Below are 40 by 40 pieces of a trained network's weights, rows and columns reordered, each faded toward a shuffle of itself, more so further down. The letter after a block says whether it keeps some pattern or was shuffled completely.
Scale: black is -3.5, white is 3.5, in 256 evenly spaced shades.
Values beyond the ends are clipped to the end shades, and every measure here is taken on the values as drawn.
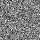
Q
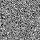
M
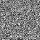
M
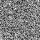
Q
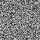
Q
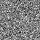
Q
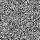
Q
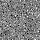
Q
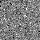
Q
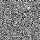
M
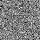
Q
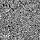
M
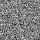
M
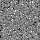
Q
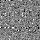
M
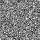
Q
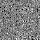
M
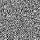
M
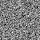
Q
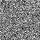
Q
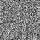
M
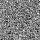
Q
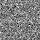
Q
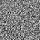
M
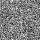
M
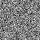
Q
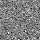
M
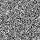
Q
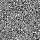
Q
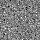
Q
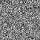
M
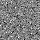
Q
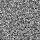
Q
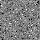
Q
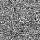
M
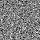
Q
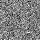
Q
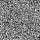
M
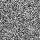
Q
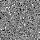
Q
